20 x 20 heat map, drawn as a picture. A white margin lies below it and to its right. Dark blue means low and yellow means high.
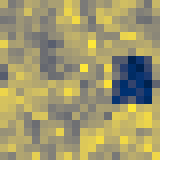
The middle right is the ninth with the lowest average. The texture is blotchy. In the middle right lies a patch that is lower than the rest. The middle right is the roughest part.
